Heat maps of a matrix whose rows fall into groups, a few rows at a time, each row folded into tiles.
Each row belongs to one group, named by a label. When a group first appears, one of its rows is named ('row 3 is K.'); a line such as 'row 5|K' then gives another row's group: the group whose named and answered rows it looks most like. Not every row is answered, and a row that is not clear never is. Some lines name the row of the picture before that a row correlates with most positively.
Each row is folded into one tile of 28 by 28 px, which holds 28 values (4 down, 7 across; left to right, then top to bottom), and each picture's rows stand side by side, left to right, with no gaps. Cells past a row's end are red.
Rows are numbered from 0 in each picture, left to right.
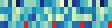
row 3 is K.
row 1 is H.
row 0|K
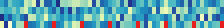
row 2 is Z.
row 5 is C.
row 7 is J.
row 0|C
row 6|J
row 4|K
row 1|K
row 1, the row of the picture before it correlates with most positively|2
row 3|K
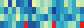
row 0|K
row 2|Z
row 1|Z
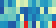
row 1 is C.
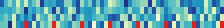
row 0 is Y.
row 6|H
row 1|H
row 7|J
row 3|C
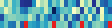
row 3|K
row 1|Y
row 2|J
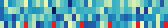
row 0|Z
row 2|H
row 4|Z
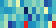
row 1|J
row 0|Y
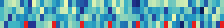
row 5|Z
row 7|C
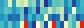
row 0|Z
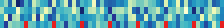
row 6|Y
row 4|Z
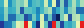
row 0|Z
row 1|Y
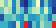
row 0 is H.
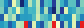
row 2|C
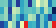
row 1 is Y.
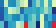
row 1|Y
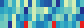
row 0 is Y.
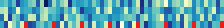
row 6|Z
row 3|C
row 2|H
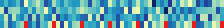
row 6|Z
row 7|Z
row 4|C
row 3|J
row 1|J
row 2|C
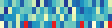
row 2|K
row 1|K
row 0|C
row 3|C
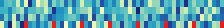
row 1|Y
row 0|Y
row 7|J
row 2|C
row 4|Y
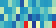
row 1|C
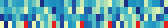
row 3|Z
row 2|C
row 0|C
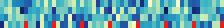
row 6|H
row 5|Y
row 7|Z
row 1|Y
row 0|H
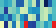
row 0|C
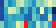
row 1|Z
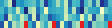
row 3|K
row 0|H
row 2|H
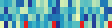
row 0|C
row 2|Z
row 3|J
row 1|Y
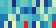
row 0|H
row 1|C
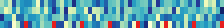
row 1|H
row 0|H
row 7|Y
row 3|J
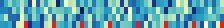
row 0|Z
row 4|K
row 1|Z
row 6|Y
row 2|Y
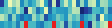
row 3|Z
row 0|Y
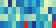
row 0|K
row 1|Z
